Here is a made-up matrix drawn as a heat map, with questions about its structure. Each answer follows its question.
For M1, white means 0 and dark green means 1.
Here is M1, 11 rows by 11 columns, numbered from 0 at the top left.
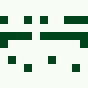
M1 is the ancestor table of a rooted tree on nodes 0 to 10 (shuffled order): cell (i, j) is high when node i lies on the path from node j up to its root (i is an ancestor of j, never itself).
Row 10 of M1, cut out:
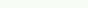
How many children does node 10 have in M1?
0
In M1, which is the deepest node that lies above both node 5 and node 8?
2
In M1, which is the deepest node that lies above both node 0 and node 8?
2
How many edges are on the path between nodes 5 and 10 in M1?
1
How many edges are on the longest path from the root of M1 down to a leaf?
3
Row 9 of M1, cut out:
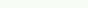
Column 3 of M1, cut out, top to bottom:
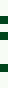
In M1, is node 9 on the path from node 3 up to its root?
no
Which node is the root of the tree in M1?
4
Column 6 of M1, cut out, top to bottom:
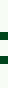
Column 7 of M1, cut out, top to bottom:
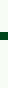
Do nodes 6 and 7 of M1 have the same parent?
no
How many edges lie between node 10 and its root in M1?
3
